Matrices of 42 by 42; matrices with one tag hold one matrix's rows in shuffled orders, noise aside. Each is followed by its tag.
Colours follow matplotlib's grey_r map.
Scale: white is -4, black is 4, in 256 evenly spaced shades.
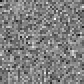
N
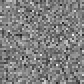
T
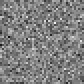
N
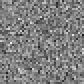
T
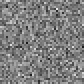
T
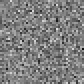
T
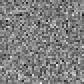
T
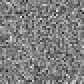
T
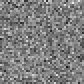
N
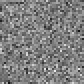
N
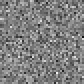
T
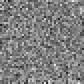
N
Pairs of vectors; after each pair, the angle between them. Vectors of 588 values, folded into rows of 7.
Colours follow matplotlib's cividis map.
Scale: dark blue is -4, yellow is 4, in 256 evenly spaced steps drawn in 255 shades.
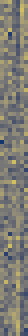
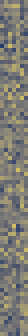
partly opposed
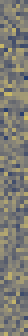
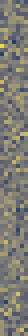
partly aligned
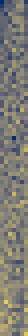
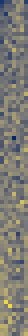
nearly parallel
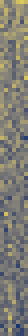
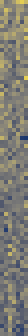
nearly parallel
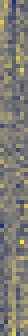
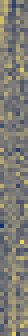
nearly parallel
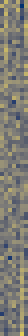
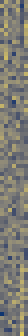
nearly parallel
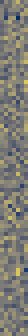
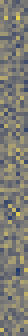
nearly opposite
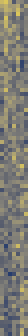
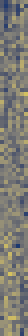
nearly opposite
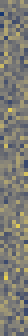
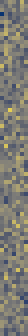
nearly parallel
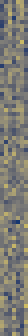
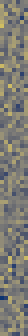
partly opposed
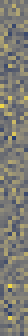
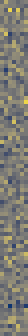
partly aligned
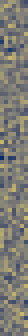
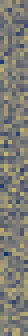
partly aligned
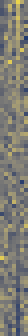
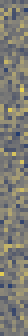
orthogonal
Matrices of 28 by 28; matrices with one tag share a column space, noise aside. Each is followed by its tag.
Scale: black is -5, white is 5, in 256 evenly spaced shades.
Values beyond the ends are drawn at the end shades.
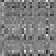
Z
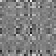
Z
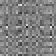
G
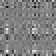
Z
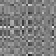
G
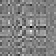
G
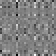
Z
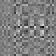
G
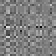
G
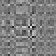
G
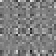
Z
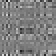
Z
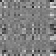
Z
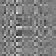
G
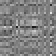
G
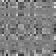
Z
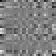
Z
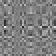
G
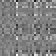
Z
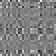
Z
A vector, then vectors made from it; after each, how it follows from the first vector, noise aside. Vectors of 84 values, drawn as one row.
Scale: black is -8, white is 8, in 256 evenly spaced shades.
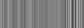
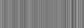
shrunk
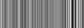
scaled up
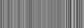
negated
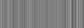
shrunk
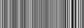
scaled up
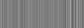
shrunk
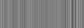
shrunk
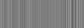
shrunk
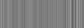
shrunk
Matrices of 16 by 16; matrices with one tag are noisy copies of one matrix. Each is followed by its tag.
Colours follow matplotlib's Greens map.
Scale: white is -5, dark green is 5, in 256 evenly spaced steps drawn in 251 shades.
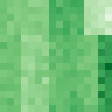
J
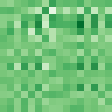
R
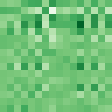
R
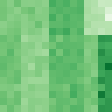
J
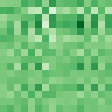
R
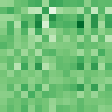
R
